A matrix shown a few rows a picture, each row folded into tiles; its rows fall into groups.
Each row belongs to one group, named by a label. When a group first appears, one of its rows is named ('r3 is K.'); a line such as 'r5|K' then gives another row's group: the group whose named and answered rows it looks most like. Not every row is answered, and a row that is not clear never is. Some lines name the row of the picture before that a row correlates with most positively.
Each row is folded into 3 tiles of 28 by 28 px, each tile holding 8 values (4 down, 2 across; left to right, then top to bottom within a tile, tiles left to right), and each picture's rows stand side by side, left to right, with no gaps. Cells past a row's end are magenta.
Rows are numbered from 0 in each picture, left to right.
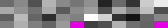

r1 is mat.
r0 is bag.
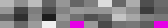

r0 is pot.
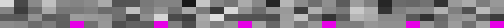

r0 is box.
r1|bag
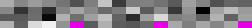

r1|bag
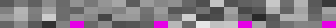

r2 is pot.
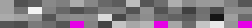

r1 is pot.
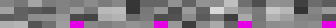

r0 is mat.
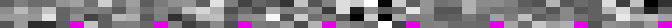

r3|pot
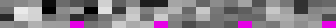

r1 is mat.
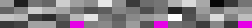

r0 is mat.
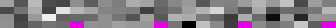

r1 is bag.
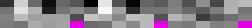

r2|mat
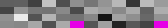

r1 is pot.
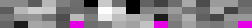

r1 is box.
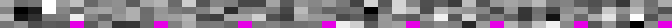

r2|bag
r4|mat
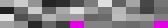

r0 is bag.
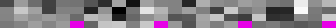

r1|mat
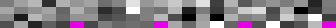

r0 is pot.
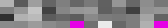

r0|box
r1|mat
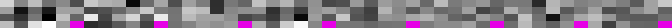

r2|box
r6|bag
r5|bag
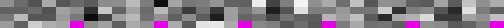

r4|bag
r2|pot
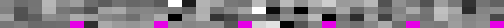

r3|mat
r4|pot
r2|box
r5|box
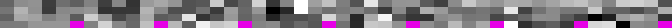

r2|pot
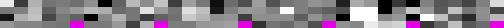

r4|box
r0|box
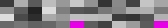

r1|mat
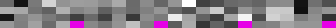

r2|bag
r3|box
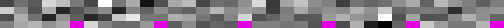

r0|bag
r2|bag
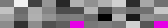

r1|pot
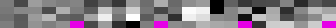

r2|box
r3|mat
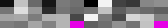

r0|box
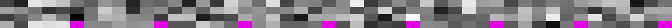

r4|bag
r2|mat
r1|box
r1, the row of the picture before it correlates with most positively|0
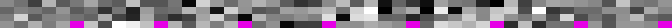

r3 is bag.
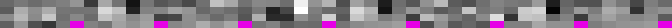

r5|bag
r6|box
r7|box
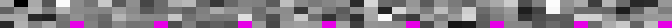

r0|mat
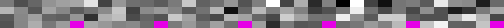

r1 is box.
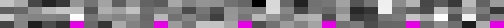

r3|box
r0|bag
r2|pot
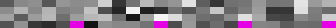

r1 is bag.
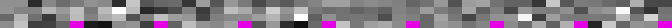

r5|bag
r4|pot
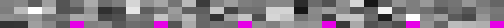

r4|bag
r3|box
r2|bag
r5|pot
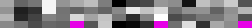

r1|bag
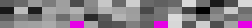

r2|mat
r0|mat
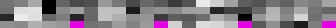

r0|box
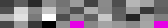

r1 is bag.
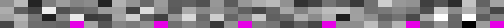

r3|bag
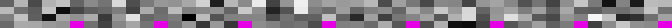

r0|bag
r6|mat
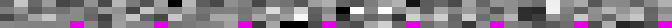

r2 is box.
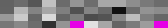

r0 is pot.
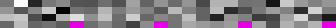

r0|bag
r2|bag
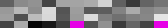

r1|bag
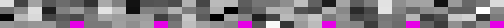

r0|box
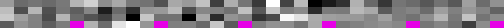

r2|pot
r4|box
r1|pot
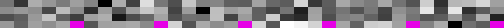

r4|pot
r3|pot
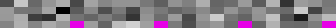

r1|pot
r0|bag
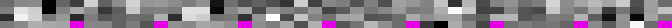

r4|mat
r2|box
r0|box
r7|pot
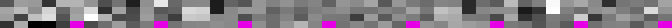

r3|pot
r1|mat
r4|pot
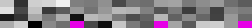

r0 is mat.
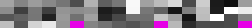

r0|pot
